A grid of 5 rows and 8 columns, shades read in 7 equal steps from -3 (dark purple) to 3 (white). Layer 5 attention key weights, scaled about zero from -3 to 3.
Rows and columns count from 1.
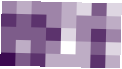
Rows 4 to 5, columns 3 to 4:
-1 0 / -2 1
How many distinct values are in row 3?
4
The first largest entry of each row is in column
6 5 5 5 4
